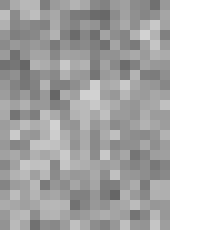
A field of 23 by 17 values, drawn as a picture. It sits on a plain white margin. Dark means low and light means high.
No single row or column stands out from its neighbours. Neither half mirrors the other. The histogram is bell-shaped.
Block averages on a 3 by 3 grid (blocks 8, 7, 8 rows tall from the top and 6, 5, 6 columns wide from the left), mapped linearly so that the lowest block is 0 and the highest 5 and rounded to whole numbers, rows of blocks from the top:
102
353
432
